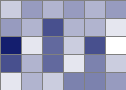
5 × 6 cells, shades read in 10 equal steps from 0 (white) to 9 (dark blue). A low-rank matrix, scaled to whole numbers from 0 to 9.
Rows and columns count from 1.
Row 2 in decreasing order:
7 4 3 3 3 1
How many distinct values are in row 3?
6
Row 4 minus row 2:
3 0 -1 -2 2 1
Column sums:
23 14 24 15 23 11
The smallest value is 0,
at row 3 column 6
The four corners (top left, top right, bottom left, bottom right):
2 4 1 4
